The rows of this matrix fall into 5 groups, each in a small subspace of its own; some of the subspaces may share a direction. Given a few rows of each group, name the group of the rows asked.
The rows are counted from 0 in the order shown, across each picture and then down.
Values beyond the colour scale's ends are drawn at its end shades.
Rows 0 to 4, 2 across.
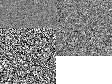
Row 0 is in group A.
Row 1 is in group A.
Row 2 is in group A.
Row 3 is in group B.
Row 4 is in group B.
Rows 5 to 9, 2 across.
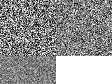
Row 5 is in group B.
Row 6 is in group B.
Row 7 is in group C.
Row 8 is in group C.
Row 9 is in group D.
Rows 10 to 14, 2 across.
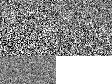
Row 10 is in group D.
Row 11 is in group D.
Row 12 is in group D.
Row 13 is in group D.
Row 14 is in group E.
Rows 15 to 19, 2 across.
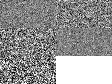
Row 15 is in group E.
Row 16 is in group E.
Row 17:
B
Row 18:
D
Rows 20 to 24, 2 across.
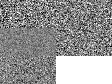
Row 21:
C
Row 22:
E
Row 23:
C
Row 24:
A
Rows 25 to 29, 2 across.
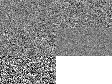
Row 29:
E
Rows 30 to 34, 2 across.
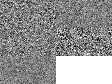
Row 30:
C
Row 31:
D
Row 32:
E
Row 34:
E
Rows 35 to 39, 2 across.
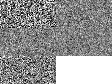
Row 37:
B
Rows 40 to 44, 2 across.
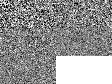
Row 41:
B
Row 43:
C
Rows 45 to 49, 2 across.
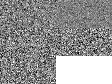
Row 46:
E
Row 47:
E
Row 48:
A
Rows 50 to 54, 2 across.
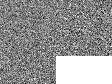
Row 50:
E
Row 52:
C
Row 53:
C
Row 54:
D
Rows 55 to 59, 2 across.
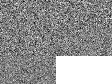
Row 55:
D
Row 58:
E
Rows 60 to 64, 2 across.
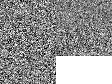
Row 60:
C
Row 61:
D
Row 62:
E
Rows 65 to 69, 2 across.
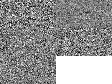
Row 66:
D
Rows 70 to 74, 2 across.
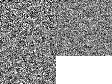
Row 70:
E
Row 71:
E
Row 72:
D
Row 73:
E
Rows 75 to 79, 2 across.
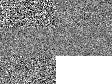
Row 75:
A
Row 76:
D
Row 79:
C
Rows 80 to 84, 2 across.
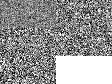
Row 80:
D
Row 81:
D
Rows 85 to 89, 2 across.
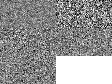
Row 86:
D
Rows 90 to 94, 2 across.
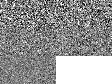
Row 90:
D
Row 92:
A
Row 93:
A
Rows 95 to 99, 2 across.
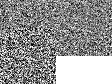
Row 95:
A
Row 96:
C
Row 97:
E
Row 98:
C
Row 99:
C
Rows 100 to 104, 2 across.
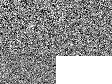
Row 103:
E
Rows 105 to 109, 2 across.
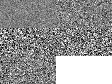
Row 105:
C
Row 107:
B
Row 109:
A
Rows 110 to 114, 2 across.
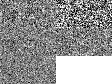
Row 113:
A
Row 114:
D
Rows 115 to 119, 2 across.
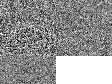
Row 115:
B
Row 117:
A
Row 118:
E
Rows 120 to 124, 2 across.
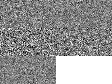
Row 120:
E
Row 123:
E
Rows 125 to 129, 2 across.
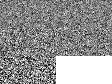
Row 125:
E
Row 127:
B
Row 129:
C
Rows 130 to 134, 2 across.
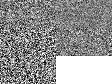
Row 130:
E
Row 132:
C
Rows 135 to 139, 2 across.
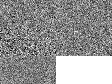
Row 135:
B
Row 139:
E
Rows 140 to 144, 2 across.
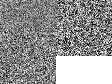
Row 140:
E
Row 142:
B
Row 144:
A
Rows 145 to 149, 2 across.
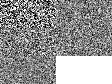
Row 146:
D
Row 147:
C
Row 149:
C
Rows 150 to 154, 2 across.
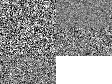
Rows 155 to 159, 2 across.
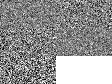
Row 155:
E
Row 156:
C
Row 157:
A
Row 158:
D
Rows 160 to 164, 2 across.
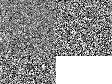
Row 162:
B
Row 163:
D
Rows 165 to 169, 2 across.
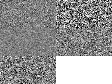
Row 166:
E
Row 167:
C
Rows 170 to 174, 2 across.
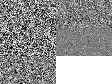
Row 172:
B
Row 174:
E
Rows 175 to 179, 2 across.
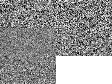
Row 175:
B
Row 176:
E
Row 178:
A
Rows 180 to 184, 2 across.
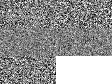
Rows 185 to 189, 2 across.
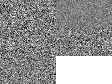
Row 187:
E
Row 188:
D
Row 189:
C
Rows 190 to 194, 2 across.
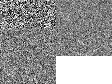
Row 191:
D
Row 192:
E
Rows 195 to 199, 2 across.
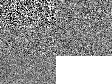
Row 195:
A
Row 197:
C
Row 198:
D
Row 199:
A
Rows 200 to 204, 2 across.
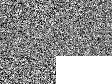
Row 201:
D
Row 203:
B
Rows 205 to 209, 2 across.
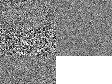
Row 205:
E
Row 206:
D
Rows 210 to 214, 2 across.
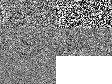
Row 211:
A
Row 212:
A
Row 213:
B
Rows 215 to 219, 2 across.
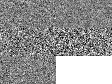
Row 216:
B
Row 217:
B
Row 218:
B
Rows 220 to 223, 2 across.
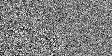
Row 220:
E
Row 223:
A
